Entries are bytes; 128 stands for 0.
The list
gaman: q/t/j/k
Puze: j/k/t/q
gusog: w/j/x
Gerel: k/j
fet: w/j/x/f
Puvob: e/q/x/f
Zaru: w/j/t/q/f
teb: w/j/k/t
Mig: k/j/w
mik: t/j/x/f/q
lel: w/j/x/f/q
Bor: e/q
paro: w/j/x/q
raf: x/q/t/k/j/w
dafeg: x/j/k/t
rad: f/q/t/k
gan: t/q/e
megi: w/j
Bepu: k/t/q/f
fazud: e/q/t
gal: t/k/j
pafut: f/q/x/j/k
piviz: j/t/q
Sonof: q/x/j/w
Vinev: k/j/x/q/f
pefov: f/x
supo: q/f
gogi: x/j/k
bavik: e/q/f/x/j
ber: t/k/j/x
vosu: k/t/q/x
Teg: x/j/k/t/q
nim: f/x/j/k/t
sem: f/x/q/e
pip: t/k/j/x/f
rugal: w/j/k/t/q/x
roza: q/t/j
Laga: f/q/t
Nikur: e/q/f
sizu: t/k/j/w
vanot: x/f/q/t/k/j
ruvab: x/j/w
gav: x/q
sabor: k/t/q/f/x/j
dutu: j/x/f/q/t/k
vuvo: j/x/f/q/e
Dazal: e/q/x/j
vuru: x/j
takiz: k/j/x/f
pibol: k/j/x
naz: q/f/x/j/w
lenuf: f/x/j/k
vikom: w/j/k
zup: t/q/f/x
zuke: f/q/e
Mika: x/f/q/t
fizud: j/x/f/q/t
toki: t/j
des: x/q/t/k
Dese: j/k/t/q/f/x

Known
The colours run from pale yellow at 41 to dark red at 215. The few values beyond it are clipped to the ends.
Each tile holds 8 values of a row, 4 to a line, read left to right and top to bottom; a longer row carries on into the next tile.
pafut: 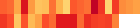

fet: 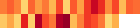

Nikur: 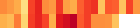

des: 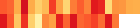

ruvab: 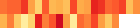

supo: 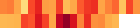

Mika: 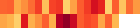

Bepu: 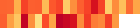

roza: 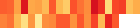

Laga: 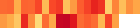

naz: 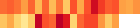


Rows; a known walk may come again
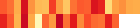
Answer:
rad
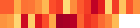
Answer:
Dese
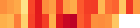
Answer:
Nikur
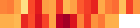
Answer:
supo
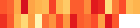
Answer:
Puze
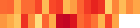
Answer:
Laga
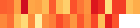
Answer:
roza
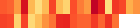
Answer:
ber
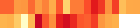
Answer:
paro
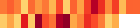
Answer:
fet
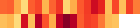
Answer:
zup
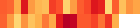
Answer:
vosu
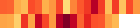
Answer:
Vinev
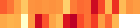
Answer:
Dazal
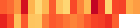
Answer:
gogi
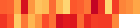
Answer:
pafut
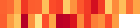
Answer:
Bepu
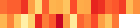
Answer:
ruvab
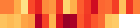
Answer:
Puvob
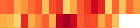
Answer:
Mika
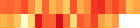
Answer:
Sonof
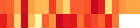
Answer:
dutu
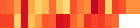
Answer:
lenuf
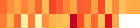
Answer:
fazud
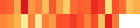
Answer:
piviz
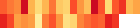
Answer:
Gerel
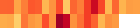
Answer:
Zaru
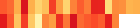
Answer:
des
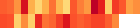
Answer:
pibol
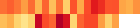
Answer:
naz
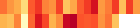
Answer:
vuvo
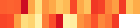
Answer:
Mig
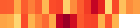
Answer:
fizud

